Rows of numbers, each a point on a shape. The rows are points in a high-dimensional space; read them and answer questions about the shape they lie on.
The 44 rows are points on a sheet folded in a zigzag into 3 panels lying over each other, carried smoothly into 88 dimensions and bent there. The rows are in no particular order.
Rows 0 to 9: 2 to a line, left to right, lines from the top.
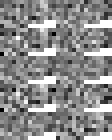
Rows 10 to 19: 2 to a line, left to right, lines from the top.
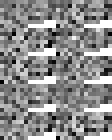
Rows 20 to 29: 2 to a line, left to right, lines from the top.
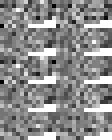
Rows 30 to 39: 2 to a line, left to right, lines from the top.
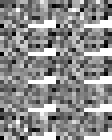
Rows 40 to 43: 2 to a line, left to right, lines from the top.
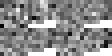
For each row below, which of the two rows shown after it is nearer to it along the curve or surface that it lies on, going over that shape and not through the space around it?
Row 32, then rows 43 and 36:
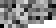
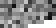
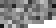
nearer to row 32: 43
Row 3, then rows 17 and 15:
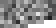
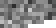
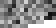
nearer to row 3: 15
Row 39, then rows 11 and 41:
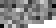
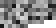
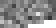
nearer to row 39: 41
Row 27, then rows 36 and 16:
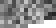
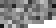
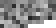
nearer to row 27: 16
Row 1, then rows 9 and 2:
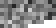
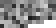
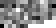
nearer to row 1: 2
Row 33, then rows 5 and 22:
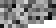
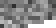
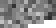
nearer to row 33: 22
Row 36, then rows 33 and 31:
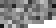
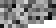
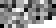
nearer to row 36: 31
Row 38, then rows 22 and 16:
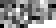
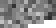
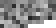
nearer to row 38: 16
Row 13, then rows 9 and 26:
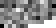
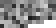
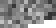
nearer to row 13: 9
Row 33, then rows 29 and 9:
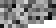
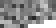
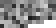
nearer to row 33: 9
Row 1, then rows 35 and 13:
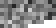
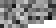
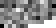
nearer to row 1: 13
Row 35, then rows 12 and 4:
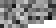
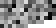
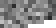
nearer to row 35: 12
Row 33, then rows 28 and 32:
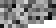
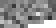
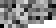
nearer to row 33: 32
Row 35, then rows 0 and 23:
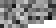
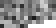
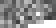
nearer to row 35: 23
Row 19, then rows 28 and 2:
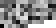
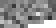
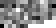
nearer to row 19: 28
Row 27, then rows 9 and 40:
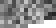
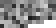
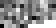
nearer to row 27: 9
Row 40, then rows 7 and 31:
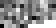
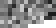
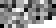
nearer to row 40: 31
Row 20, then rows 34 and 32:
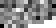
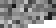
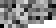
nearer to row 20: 34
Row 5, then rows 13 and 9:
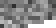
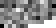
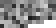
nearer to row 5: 13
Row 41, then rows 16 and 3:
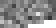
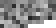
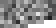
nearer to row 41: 16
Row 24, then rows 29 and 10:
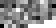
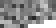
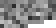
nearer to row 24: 29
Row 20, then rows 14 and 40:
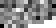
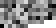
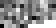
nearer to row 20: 40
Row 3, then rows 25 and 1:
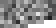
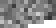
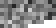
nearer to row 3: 25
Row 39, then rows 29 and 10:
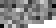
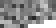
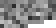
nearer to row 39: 29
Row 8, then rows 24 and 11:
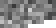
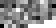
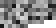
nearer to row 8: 24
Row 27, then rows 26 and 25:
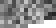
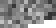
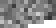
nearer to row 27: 26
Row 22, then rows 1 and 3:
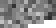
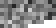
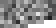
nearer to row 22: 3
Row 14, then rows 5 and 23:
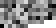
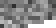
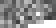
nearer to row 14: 23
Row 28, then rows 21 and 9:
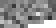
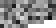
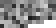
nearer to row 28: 9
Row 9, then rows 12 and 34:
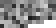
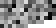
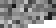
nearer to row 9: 34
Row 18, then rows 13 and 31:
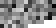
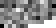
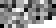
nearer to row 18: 31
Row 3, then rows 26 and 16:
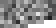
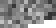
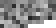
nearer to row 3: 26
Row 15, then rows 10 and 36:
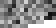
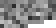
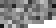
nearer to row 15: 10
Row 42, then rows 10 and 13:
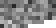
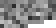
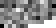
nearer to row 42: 13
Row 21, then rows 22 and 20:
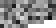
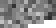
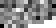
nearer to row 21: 22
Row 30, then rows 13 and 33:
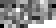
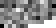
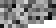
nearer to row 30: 13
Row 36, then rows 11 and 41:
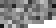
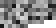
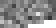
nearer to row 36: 41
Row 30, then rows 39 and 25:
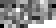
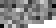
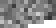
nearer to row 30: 39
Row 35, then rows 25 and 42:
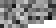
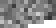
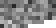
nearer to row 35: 25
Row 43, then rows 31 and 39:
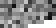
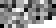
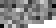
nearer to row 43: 31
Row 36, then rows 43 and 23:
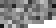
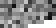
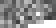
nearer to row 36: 43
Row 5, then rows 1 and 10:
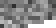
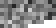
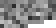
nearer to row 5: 1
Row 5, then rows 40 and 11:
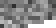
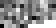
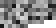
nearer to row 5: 40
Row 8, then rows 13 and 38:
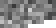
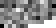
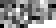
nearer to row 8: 13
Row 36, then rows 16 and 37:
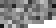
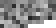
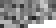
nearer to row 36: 37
